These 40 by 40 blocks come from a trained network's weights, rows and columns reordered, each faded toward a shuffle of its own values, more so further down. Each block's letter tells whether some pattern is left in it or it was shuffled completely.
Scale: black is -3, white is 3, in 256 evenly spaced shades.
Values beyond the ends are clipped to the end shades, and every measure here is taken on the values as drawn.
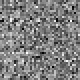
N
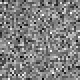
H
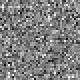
H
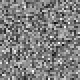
H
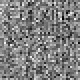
N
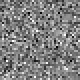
H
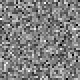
H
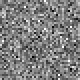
H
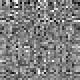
N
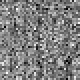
N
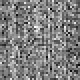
N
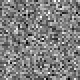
H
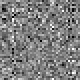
N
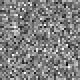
H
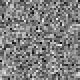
H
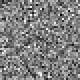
H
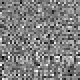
N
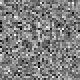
N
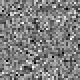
H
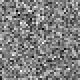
H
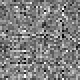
N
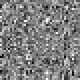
N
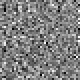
N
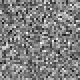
H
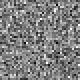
H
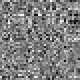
N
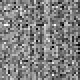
N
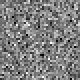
H
